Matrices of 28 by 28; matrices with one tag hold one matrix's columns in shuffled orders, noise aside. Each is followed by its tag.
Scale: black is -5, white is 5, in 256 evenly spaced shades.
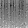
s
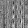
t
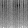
s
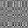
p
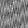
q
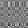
p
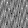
q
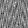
q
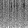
s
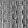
t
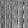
t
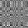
p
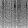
s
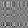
p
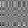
p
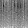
s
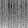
s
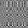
p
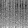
s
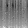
s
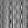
t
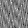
q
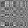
p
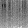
s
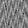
q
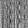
t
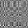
p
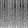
s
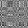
p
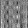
t
